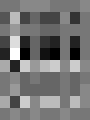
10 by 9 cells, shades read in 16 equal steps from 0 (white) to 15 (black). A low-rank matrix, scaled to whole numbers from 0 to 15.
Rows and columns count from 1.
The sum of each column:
84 64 86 79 87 89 77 89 76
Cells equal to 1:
0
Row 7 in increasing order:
7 8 8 8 8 9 9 9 9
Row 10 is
8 7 8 7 8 8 7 8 8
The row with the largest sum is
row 5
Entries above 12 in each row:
0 0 0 3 5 1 0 0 0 0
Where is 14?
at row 5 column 5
